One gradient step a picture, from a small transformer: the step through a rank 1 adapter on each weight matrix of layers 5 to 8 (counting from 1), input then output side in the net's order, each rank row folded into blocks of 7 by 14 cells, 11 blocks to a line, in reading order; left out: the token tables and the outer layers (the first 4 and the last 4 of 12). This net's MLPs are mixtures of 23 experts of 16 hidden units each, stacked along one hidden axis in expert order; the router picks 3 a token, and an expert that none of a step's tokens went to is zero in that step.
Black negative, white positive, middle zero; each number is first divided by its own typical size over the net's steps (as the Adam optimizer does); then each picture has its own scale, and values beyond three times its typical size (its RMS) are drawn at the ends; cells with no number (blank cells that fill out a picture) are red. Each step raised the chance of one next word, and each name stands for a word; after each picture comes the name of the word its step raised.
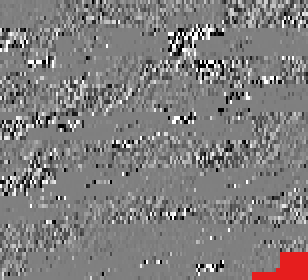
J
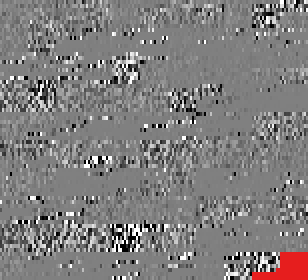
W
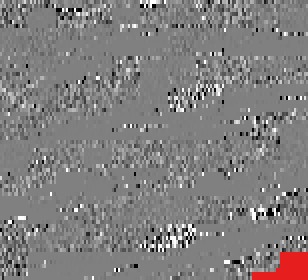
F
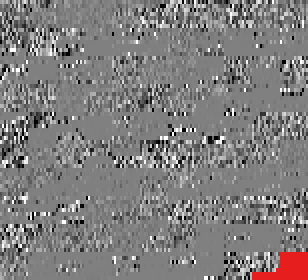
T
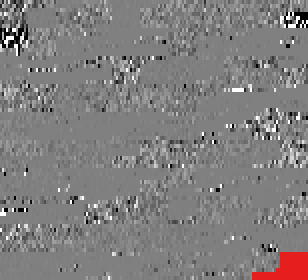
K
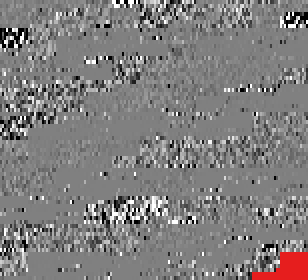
F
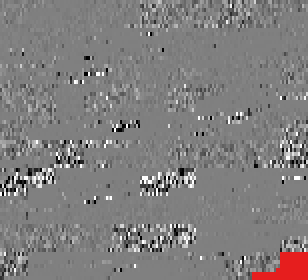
F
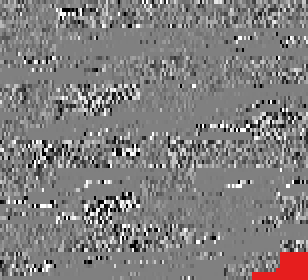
T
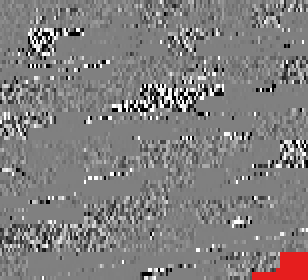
W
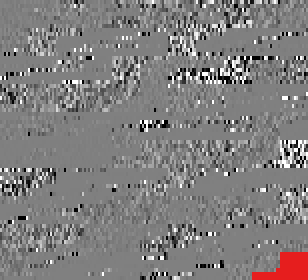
J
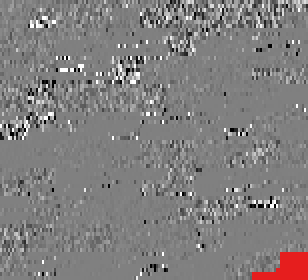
F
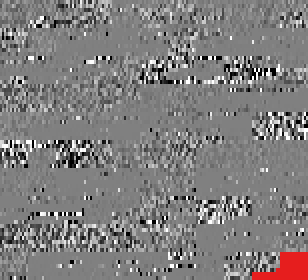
W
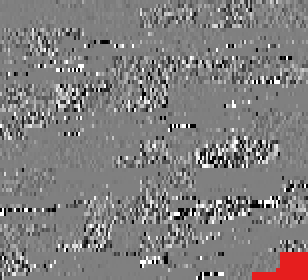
J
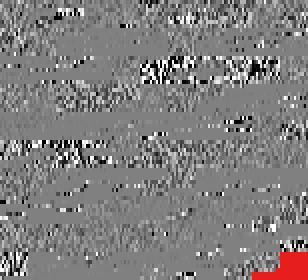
T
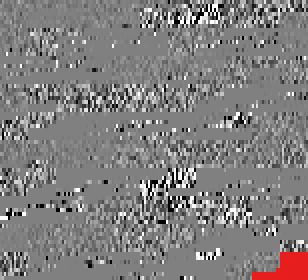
T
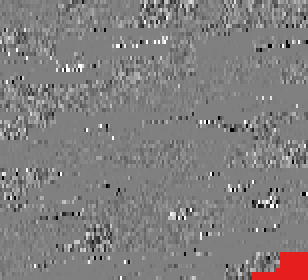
F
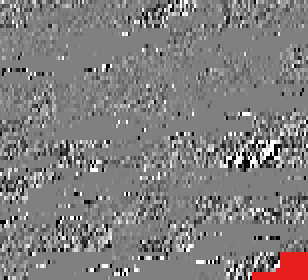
J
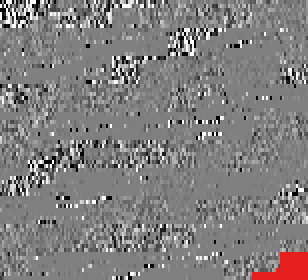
T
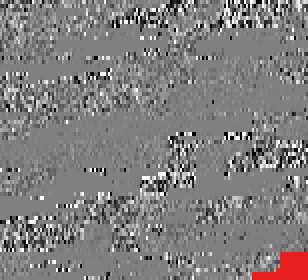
F
